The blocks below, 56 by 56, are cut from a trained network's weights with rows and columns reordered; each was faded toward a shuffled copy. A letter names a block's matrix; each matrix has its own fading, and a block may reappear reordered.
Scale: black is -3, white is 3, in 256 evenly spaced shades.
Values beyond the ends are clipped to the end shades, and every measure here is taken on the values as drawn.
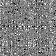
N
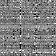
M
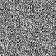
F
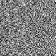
F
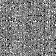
N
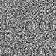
F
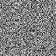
F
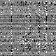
M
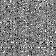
N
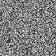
F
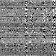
M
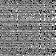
M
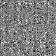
N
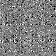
N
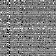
M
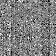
N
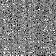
N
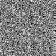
F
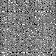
N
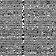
M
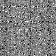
N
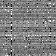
M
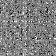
N
